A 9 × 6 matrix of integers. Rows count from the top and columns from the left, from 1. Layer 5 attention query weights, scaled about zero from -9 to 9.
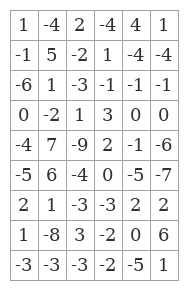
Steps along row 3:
up down up same same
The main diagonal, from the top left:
1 5 -3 3 -1 -7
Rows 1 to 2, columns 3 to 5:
2 -4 4 / -2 1 -4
